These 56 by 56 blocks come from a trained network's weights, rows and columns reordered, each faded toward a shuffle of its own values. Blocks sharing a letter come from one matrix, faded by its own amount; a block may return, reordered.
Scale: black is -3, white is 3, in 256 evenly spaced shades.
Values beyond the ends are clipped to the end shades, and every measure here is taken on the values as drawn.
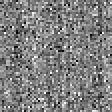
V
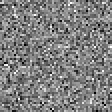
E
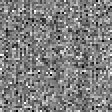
V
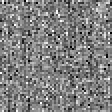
V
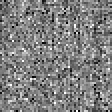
V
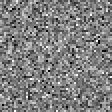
E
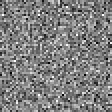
E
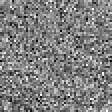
E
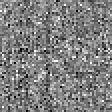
V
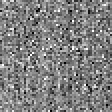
V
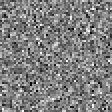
E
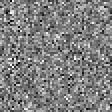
E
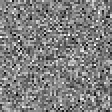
E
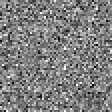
E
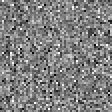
E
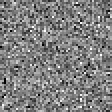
E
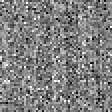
V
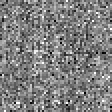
V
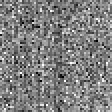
V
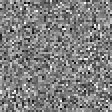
E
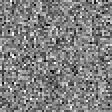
E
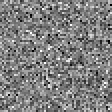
E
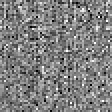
V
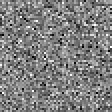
E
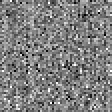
V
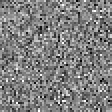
E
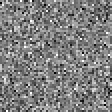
E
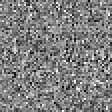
E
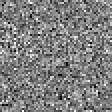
E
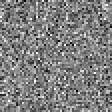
E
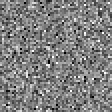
E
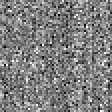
V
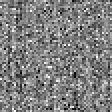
V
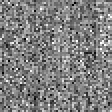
V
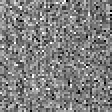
V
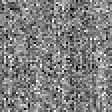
V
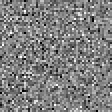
E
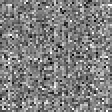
V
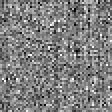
V
